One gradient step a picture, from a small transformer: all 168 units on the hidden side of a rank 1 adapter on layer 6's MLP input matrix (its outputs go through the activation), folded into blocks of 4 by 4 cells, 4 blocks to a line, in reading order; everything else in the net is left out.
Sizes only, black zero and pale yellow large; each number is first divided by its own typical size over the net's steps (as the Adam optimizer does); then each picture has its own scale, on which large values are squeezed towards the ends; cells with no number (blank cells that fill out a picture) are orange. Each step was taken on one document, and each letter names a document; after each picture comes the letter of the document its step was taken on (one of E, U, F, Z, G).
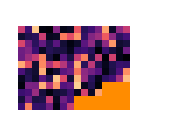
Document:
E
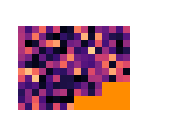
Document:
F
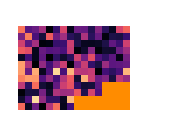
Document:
F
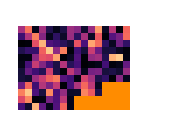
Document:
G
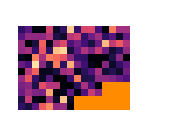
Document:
G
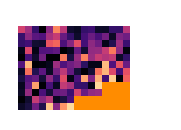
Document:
F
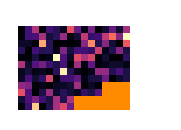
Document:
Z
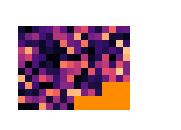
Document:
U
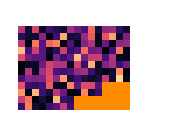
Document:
E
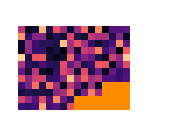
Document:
U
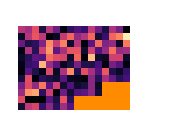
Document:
G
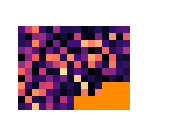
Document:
E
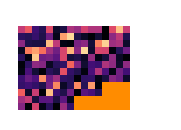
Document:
G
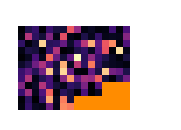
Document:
Z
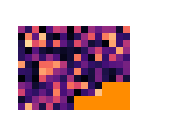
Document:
E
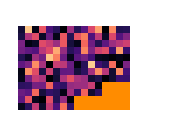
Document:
G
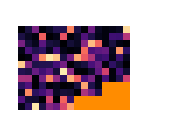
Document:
Z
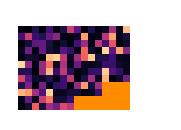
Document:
Z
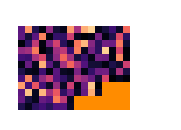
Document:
G
